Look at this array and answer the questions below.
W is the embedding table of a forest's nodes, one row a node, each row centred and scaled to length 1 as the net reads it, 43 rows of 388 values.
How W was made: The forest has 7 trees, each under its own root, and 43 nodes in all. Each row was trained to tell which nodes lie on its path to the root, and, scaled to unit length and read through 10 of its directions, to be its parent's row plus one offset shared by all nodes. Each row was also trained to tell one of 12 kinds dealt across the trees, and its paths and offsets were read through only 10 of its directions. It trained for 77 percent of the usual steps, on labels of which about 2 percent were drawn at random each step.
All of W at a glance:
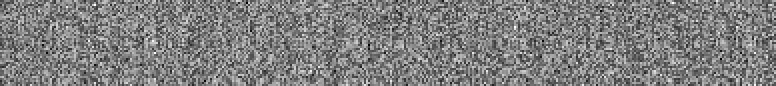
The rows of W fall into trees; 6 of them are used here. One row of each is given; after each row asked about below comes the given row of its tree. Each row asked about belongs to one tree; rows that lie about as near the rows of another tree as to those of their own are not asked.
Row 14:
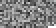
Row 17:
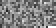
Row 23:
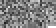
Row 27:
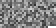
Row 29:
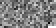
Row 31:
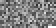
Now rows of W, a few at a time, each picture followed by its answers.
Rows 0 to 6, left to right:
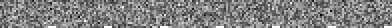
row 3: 14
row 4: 29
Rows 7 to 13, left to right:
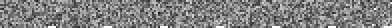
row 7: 31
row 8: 17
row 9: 17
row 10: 14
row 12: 31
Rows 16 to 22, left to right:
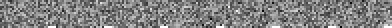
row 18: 23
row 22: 14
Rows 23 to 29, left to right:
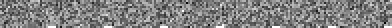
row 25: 27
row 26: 14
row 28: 23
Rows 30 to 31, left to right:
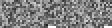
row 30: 27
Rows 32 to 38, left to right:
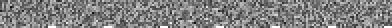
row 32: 29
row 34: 27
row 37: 23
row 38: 31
